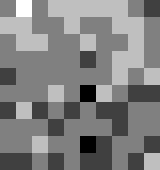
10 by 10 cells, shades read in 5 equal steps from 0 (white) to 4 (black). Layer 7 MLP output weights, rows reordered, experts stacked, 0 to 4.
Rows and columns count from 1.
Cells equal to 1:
23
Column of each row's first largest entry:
10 3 1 6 1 6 1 4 6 1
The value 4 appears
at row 6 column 6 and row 9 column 6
